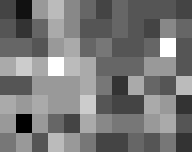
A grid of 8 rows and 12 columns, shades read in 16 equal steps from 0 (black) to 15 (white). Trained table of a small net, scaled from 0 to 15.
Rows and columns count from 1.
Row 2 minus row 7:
-4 3 -3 4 4 -5 -3 -1 -2 -5 -2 1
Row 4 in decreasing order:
15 12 11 10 10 10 9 9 6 6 6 5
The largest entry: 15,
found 2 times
